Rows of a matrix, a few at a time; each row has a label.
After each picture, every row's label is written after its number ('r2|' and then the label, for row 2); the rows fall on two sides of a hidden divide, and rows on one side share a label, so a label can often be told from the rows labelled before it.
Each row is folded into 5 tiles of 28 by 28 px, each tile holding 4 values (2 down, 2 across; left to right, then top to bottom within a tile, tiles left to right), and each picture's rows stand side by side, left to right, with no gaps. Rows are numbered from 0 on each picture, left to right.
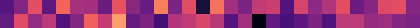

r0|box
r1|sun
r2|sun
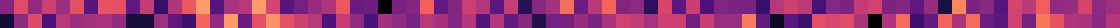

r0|sun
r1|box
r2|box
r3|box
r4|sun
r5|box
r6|box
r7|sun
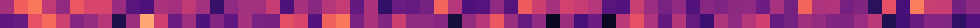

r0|sun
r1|box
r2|box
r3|sun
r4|sun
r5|sun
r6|sun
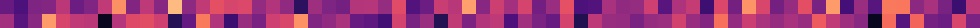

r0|box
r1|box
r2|box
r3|sun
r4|box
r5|box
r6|box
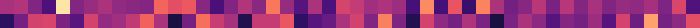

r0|box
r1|box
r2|sun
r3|box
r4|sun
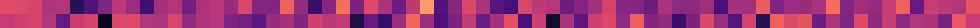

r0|box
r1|sun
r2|box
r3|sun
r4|sun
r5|box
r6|box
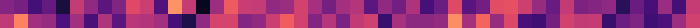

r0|box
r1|sun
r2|box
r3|sun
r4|box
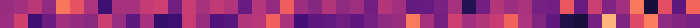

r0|box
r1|box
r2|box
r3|sun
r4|sun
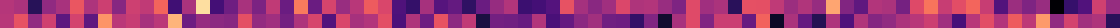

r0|box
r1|box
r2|sun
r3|box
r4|box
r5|box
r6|sun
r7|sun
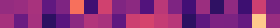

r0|sun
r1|box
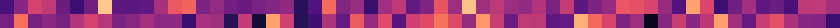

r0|sun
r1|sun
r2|sun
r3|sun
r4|box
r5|sun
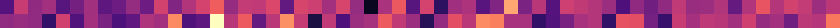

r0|sun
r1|sun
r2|box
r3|sun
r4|sun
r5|box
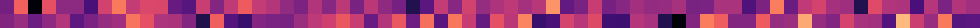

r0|box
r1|box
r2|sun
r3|sun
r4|sun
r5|sun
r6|sun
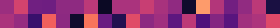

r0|box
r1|box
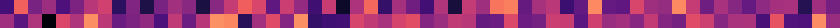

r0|sun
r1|sun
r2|box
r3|box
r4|sun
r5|box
